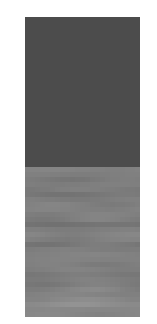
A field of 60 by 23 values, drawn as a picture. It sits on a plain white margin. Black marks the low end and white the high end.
It is made of 2 by 1 panels. Panel 1,1: low, flat. Panel 2,1: middling, streaked across, faint in contrast.
